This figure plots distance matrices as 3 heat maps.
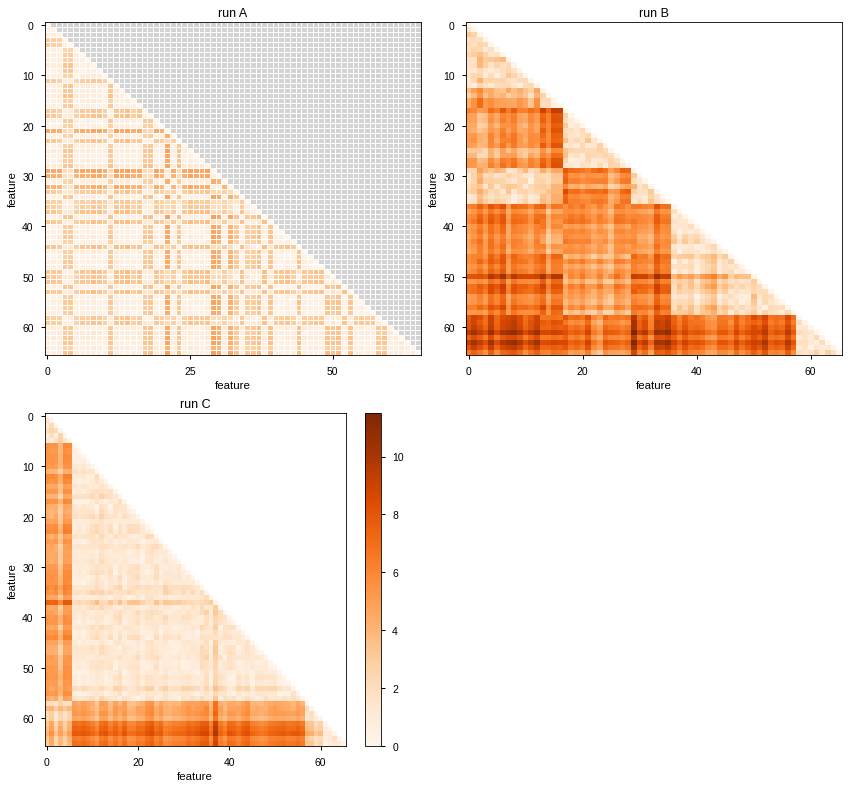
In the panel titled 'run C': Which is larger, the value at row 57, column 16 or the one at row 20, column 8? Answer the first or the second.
the first
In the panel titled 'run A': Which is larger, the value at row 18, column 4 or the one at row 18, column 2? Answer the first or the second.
the second
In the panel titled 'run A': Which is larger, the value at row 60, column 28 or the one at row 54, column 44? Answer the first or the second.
the second
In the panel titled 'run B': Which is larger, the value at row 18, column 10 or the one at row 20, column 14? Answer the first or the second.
the second
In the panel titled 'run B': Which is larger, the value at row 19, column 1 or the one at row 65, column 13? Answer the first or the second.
the second
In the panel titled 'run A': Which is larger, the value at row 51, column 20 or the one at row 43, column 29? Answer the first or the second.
the second
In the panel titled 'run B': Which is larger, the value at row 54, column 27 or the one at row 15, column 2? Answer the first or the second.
the second
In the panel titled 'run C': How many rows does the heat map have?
66
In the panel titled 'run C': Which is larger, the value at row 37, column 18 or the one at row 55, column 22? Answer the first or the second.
the first
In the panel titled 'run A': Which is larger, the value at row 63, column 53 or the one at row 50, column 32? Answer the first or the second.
the first
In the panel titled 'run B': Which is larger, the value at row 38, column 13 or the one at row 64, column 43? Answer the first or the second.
the first
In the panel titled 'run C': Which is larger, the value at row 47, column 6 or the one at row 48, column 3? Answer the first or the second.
the second
